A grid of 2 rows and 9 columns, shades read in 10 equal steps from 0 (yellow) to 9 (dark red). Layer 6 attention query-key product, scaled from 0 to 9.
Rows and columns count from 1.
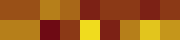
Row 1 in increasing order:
4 5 6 6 7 7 7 8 8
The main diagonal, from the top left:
6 4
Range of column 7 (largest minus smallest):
3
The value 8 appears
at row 1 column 5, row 1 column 8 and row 2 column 6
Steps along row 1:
same down up up down same up down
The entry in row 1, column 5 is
8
